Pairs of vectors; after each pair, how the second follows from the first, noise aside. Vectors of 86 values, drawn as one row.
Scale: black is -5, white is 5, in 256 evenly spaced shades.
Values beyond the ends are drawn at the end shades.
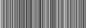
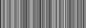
sign-scrambled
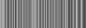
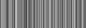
shuffled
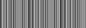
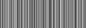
wrapped around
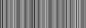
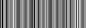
scaled up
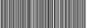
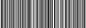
scaled up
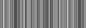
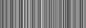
shuffled
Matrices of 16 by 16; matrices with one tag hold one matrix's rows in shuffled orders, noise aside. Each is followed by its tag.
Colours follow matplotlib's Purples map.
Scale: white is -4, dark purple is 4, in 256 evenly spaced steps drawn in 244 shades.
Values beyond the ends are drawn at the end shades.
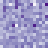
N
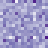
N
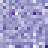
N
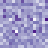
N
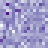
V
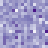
N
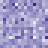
N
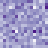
N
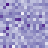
V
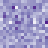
N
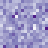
N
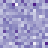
N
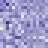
V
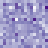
N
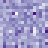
N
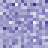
N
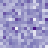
N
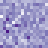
V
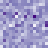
N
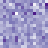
N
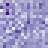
V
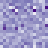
N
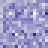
N
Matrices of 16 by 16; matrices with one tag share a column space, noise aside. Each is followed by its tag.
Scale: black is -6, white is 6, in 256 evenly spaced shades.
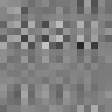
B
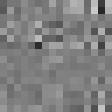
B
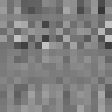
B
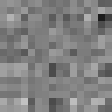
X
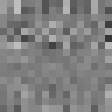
B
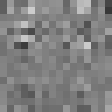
B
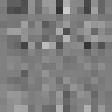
B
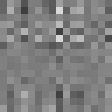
B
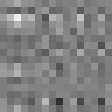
X
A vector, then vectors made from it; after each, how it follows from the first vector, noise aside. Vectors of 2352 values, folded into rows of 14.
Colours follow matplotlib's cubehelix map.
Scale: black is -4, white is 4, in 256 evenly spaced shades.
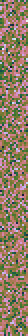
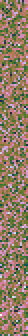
reversed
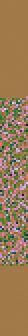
partly zeroed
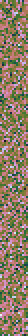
reversed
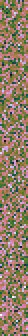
reversed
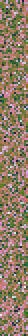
reversed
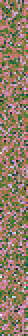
reversed
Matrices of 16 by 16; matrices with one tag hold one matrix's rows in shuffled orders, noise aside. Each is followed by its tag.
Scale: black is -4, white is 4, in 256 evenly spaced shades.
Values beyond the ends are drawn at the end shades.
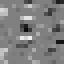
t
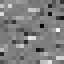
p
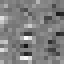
t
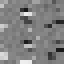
t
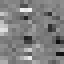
t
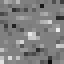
p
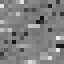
p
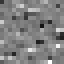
p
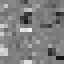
t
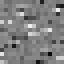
p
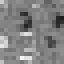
t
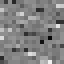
p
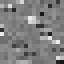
p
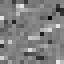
p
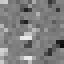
t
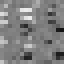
t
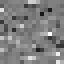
p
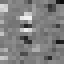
t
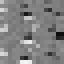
t
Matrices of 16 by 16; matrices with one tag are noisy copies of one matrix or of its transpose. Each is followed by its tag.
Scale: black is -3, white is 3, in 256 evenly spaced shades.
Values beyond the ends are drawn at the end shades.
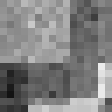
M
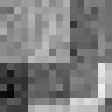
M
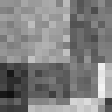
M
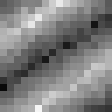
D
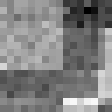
M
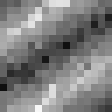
D
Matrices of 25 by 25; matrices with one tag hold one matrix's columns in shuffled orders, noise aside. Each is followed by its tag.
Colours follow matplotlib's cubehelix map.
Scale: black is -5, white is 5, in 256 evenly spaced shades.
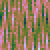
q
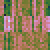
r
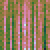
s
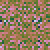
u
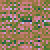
u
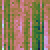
s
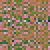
u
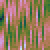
q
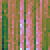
s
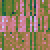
r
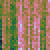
s
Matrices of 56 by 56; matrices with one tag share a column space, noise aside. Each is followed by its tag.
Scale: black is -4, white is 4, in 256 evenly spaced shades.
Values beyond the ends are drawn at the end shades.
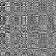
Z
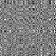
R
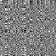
R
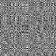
Z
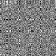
R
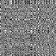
R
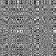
R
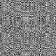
Z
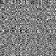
R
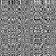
R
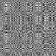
Z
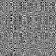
Z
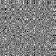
R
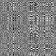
Z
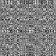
R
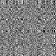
R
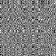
R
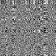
R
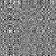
R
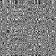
R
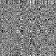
R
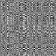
Z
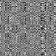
Z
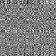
R
